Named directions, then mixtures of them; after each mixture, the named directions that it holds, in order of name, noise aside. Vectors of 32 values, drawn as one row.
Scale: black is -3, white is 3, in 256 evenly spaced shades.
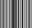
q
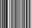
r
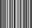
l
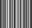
l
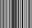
q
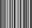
l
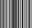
q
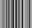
l, q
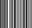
l, r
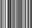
r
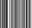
r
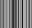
q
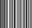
l, r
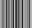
l, q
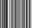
r
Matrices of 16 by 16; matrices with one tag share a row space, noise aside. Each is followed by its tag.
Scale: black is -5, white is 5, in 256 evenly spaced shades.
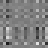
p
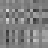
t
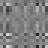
p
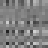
t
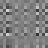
p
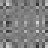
p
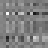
t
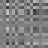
t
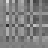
t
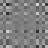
p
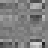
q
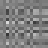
t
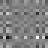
p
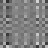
p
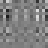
p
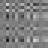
t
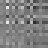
t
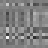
t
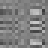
q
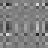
p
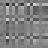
t
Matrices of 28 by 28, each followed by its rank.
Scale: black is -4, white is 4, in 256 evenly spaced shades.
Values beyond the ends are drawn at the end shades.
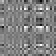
two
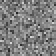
full rank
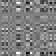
two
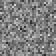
full rank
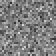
full rank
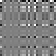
one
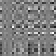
two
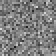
full rank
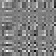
two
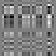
one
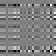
one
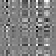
two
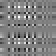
one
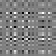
one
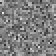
full rank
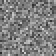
full rank
